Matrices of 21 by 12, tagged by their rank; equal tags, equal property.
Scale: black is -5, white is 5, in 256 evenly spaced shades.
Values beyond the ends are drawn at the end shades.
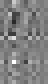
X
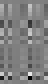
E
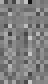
X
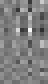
X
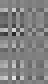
E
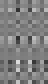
E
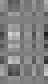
E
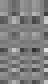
E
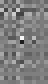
X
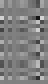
E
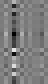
E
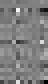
X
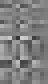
X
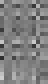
X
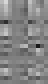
X
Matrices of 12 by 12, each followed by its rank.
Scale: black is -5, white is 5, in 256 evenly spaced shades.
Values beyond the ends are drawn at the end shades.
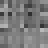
two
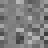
two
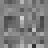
two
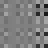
one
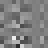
two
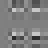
one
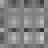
one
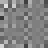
two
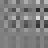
one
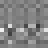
two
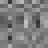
two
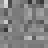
two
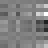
one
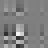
one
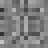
two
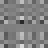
one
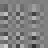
one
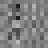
two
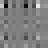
one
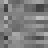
two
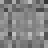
two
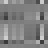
one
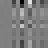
one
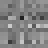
two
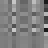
one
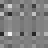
one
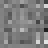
two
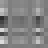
one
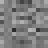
two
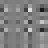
one
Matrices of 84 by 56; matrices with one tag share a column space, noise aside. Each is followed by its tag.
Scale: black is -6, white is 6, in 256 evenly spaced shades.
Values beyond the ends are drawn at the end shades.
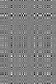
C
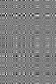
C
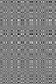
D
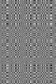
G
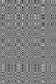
G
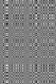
G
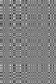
G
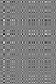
D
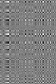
D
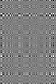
C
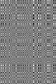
G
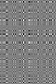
D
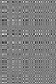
D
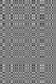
G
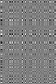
D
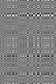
C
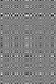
C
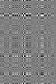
C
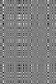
G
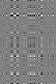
C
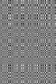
G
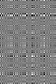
C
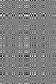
C
